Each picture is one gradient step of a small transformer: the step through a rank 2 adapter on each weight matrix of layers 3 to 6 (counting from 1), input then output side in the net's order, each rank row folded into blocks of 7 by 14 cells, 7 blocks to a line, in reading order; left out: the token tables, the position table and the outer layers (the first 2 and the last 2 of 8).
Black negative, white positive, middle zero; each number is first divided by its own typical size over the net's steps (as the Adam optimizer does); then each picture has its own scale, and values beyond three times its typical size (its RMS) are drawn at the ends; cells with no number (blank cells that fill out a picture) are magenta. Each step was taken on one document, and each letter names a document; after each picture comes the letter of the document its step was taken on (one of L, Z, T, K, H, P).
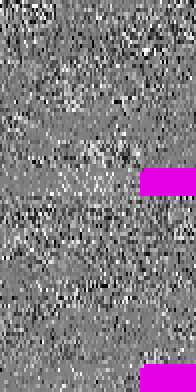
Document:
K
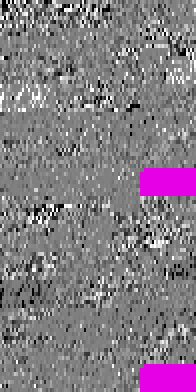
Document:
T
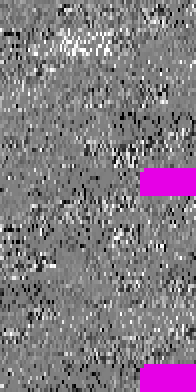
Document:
T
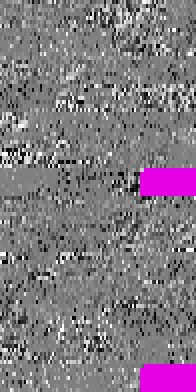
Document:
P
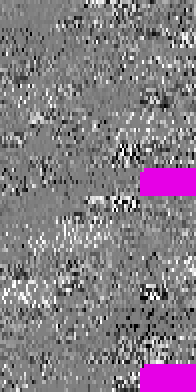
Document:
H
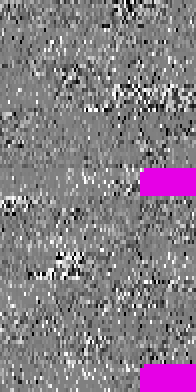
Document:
P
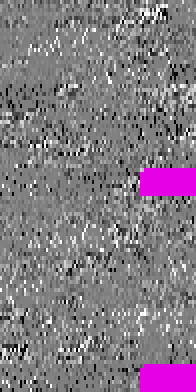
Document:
P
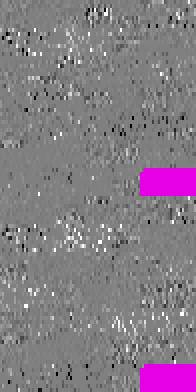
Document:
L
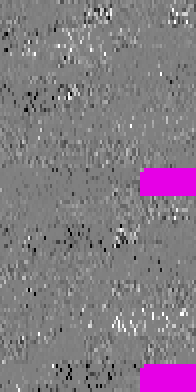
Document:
L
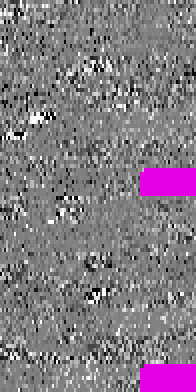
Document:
H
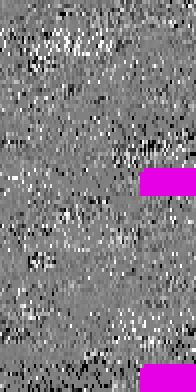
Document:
T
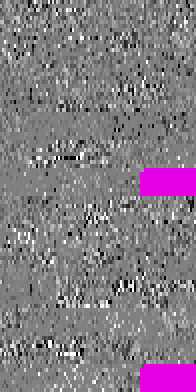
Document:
K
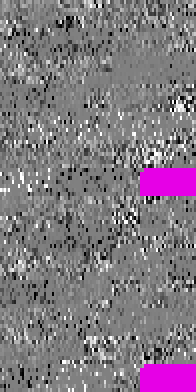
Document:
T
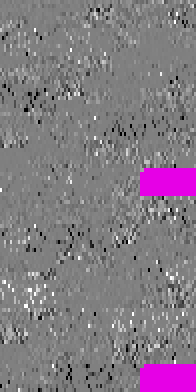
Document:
L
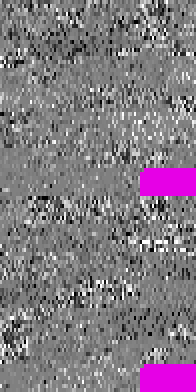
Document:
T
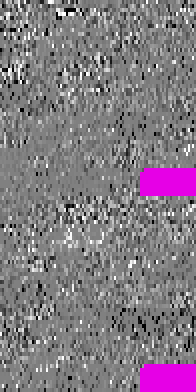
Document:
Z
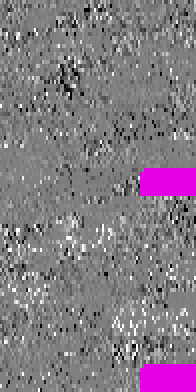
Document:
L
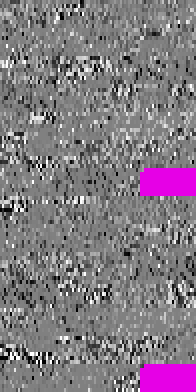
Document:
H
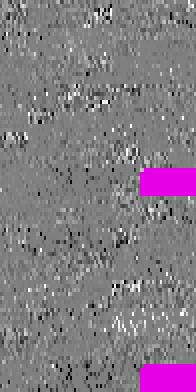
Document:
L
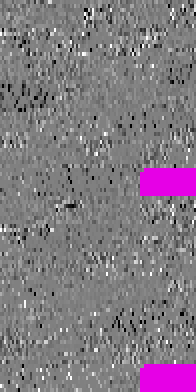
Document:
Z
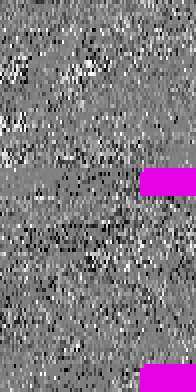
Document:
P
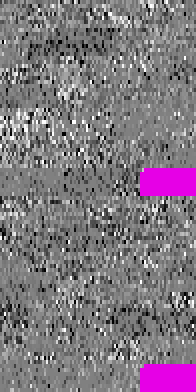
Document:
P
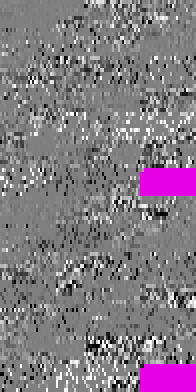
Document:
H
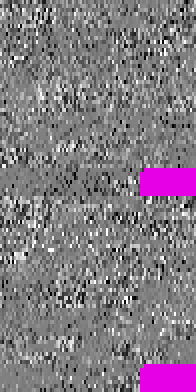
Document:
K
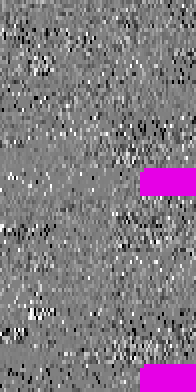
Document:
Z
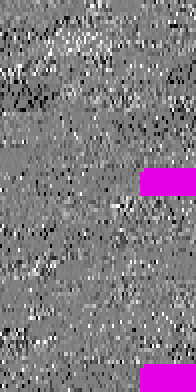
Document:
Z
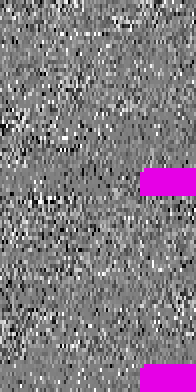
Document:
P
